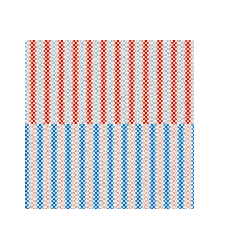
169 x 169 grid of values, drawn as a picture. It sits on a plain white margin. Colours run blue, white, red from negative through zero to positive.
Average level on the scale: 50%. Stripes: upright, repeating 12 times. Seam: horizontal, 50% of the way down, the top part higher.
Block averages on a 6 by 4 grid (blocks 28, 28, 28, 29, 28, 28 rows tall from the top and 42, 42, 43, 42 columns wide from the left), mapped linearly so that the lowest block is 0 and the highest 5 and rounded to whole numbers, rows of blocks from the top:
5 5 5 5
5 5 5 5
5 5 5 5
0 0 0 0
0 0 0 0
0 0 0 0
